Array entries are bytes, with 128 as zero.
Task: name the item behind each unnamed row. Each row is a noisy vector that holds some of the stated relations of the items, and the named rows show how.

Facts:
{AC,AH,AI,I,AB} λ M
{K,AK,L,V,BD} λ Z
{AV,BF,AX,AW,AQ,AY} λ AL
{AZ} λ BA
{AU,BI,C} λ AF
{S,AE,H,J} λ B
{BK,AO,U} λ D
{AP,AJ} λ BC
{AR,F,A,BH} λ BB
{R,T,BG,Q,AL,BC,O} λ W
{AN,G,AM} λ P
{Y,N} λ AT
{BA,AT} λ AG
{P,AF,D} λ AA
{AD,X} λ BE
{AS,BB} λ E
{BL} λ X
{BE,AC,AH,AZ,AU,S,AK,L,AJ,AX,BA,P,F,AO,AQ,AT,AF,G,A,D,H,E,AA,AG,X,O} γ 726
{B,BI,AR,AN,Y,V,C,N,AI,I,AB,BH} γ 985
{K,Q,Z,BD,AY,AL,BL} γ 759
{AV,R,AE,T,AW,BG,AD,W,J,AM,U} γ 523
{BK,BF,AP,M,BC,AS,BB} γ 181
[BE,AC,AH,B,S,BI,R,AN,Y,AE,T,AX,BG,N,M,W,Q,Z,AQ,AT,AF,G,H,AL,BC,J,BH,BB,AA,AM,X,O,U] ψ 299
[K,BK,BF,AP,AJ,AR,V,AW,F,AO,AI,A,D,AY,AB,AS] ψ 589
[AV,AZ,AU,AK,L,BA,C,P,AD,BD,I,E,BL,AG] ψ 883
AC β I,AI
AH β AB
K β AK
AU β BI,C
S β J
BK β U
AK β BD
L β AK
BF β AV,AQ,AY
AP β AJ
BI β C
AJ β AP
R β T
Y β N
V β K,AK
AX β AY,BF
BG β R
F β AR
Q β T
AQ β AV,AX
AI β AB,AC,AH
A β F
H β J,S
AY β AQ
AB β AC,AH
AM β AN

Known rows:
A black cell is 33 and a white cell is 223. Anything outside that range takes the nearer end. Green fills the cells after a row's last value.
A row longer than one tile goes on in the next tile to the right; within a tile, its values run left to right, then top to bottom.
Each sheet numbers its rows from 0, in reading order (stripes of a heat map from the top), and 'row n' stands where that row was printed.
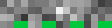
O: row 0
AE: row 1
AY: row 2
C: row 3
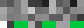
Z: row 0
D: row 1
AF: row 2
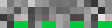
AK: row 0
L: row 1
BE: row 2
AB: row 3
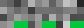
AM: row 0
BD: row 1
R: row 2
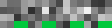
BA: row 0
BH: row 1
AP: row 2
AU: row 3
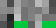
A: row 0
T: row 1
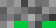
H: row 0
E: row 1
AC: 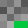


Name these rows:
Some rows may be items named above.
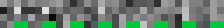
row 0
BH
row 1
BB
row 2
C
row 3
AR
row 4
C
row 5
AA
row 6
A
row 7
AS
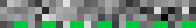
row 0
AW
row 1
AB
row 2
AQ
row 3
AT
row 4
C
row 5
BB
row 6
BH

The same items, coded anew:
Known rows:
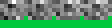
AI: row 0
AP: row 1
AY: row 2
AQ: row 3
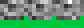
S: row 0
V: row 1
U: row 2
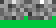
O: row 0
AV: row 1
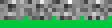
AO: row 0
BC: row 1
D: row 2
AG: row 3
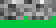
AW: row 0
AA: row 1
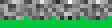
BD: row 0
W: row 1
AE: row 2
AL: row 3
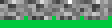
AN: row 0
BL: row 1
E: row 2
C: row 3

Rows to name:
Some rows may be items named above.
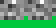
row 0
D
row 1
E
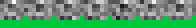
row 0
E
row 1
AU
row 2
BL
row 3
AK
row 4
AB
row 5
AF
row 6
AU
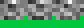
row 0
BK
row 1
J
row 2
BB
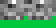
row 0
AS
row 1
AA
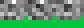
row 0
P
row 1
A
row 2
AU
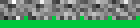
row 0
I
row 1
L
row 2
AT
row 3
AZ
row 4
BH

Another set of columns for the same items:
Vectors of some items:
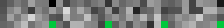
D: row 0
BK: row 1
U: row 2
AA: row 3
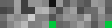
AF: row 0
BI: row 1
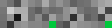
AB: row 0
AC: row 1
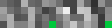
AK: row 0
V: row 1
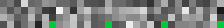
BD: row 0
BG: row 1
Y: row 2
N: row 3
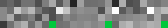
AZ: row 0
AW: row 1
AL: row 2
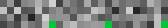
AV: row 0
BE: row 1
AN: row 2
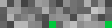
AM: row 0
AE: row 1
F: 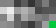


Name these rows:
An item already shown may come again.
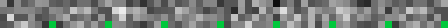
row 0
AU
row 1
AZ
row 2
F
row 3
AO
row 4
P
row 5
R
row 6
BH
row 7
AZ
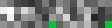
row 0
A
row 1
L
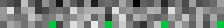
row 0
K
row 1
AT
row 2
BB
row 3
R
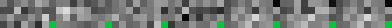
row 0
C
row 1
AS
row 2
J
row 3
I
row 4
D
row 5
AF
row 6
D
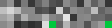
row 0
AR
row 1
E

